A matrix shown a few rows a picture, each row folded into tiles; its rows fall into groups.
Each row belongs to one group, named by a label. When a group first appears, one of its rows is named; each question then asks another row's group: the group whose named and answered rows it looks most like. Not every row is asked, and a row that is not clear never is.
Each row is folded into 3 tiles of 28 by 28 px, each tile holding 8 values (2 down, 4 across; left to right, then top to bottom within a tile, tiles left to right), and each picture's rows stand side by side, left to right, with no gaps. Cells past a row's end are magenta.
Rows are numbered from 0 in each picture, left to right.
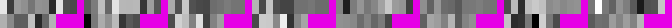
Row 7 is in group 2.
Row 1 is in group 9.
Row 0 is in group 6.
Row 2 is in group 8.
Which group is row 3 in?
8
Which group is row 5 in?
8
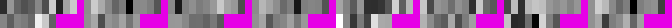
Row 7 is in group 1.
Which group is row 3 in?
1
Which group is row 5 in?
6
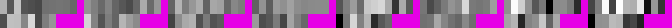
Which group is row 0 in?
8
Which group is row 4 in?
9
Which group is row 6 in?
1
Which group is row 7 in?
9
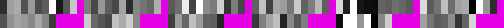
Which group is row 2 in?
9
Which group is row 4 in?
8
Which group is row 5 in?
6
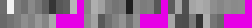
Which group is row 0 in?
2
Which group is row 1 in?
1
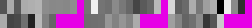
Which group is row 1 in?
2
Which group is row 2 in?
6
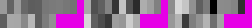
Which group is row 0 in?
8
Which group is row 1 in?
6
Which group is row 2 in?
1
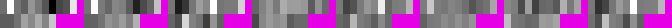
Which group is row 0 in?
2
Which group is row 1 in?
2
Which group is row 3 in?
9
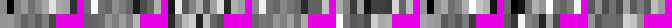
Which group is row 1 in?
2
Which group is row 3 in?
2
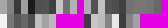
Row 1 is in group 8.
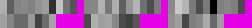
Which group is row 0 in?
6
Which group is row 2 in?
1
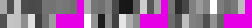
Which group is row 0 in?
8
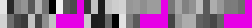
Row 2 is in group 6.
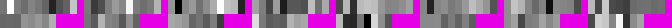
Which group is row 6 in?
1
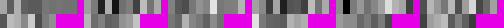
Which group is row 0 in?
8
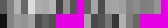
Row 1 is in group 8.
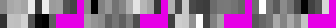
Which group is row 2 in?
8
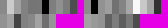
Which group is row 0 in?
1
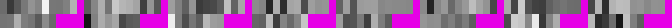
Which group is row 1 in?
9
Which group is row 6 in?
8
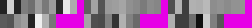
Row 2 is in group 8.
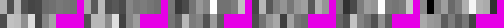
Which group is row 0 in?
8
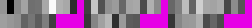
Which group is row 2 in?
9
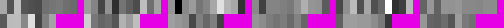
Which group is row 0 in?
8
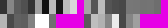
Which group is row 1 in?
8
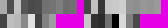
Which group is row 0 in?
8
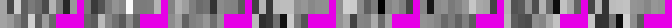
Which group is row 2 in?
1
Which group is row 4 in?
1
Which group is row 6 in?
6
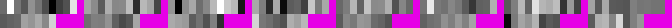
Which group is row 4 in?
9
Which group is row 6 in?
9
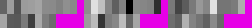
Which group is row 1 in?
1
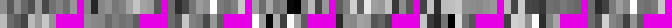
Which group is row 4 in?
9
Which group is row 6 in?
8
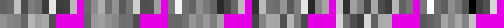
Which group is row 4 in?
6
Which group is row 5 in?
2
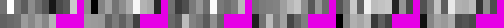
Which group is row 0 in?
2
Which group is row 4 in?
9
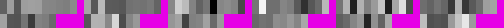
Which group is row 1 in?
8
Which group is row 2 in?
1
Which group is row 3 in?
2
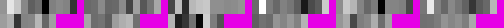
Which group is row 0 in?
1
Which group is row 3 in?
2
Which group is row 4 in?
1
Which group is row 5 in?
2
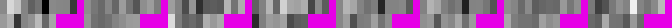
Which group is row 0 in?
1
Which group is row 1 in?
6
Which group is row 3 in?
9
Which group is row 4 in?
1
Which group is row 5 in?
1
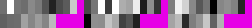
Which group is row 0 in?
2
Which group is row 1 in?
9
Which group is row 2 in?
1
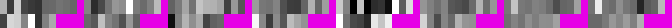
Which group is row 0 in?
8
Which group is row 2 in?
9
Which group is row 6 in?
2
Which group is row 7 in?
2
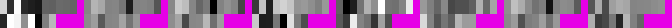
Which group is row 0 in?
8
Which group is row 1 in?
1
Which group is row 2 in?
1
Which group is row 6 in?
1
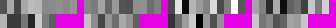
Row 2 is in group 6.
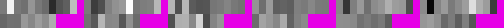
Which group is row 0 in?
2
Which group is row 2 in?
8
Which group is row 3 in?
8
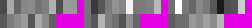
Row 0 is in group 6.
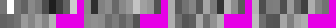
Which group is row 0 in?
2
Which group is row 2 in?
6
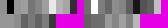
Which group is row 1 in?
2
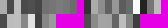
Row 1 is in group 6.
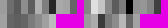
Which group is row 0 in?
6
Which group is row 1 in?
1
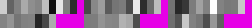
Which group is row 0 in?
6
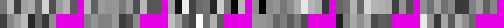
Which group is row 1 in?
6
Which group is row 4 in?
9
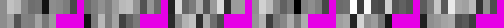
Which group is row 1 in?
9
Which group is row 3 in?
1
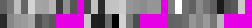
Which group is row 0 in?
9
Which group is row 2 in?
2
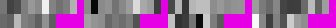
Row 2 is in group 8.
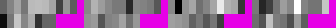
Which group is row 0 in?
9
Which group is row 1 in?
1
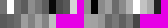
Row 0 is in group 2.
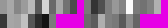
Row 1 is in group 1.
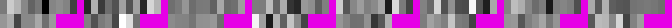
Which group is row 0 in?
1
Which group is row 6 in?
1
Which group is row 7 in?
8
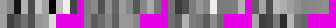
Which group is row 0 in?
6
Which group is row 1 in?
6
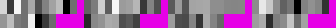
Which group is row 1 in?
9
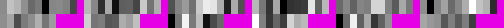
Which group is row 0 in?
1
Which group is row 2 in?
9
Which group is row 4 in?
9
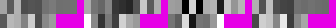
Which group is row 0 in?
8
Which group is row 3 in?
8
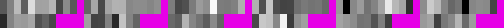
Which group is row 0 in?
9
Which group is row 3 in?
8
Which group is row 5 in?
1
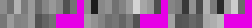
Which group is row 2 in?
6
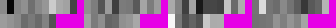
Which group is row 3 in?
2
